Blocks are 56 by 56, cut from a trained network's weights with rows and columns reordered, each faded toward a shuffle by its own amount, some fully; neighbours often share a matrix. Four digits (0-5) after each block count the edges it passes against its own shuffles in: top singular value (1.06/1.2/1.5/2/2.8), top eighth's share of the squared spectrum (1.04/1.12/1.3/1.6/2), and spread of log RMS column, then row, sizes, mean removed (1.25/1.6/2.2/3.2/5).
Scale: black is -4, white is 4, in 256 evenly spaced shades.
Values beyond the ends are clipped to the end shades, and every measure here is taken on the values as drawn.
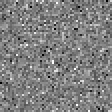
0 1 0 0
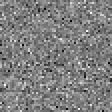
2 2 0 1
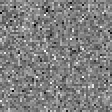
0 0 0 0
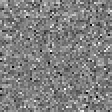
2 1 0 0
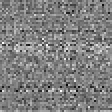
4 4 1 3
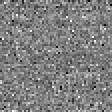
2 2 0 0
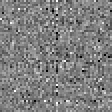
3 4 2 2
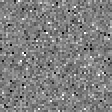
0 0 0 0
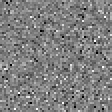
1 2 0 0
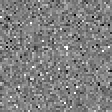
2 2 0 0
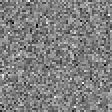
0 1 0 0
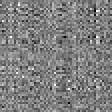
4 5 2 3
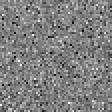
0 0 0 0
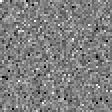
1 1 0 0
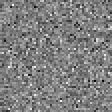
2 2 0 1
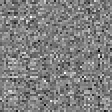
4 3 1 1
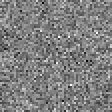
3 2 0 1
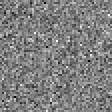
2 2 0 0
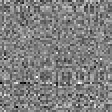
4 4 1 3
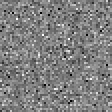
1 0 0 0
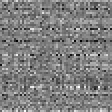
4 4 2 3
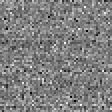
3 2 0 1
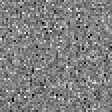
0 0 0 0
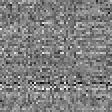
4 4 1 3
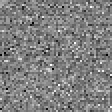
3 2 0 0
